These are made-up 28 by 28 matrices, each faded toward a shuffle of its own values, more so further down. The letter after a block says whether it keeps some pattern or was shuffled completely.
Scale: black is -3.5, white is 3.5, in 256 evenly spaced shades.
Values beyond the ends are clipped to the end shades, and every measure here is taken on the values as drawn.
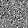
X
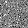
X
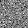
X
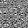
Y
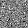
X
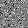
X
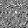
Y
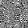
Y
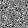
X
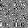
Y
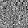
Y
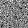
X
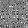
Y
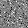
X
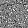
X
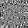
Y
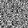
Y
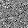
X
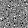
X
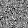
X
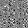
Y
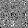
Y
